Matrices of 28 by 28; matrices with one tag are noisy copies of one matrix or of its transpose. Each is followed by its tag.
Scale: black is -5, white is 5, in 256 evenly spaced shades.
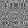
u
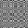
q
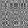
u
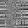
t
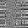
t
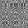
u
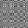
q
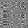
u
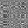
u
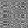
u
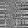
t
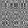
u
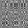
u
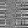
t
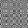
q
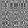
u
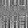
t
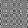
q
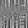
t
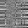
t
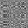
u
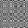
q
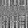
t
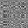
u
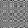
q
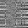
t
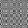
q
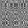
u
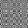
q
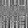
t
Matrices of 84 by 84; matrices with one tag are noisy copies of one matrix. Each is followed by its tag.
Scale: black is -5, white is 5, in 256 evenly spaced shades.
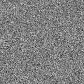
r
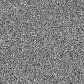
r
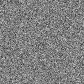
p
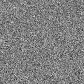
r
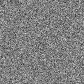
p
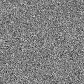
r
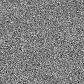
r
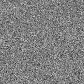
r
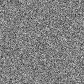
p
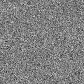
r
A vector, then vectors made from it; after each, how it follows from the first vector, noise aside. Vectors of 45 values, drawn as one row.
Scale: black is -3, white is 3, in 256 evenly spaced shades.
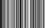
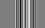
partly zeroed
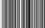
negated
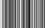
negated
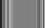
partly zeroed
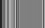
partly zeroed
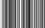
negated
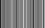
partly zeroed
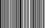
partly zeroed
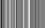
partly zeroed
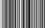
negated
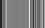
partly zeroed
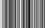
negated
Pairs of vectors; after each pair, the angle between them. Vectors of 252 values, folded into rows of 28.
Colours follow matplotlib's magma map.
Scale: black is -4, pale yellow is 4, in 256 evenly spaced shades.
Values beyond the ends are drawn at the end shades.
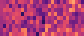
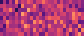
orthogonal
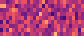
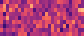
orthogonal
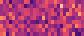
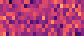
nearly parallel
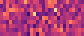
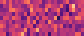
partly aligned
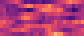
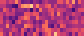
partly aligned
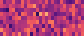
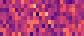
nearly parallel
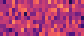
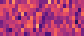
partly aligned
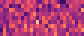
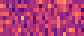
partly opposed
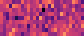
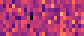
partly aligned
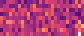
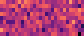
nearly opposite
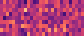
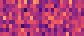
nearly opposite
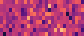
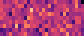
partly aligned
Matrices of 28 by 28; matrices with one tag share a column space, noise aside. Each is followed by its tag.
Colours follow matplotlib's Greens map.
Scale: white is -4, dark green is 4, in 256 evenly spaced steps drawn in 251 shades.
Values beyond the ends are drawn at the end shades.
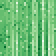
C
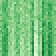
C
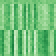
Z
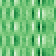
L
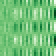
L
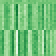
Z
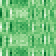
L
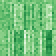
Z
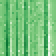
C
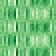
L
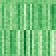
Z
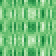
L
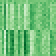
Z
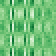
L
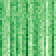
C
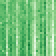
C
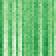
C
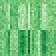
Z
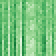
C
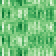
L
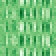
L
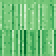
Z
